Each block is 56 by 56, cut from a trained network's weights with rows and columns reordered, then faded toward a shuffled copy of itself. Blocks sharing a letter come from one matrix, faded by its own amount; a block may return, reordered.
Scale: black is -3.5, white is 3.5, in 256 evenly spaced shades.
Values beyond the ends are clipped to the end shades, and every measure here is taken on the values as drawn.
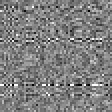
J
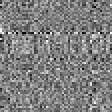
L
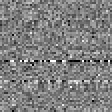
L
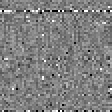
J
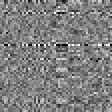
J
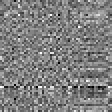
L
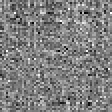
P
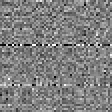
L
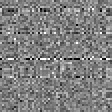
J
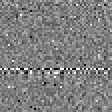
J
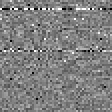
J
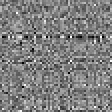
L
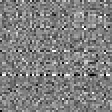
J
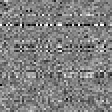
J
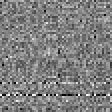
L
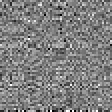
L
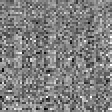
P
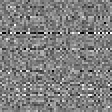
J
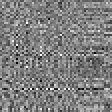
L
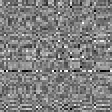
L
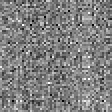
P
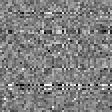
J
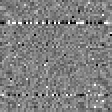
J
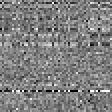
J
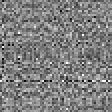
L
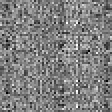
P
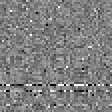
J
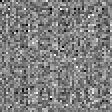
P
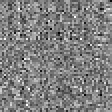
P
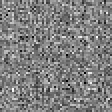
P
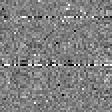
J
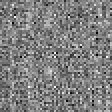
P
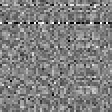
L
